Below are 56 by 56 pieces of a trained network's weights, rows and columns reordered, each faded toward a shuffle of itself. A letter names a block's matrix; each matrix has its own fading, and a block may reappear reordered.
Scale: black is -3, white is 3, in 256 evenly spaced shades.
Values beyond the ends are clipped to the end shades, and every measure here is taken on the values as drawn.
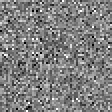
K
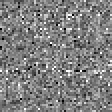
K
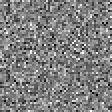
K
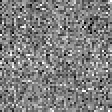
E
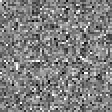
E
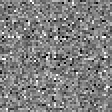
K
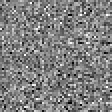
K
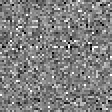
K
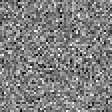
K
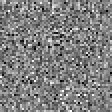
K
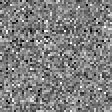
K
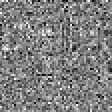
E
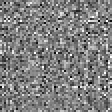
E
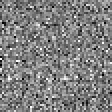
E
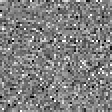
K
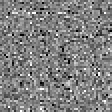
E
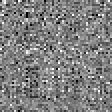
E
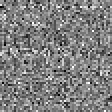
E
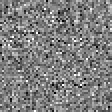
K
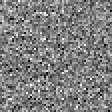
K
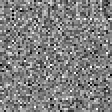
K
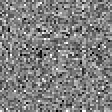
E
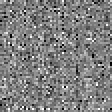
E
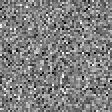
K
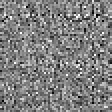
E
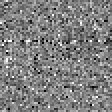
K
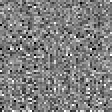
E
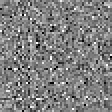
E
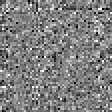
E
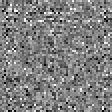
E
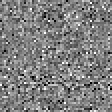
E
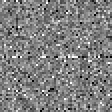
K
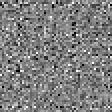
E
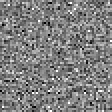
K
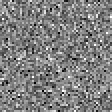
K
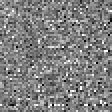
K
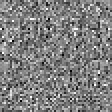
E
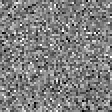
K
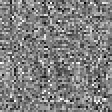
E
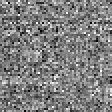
E
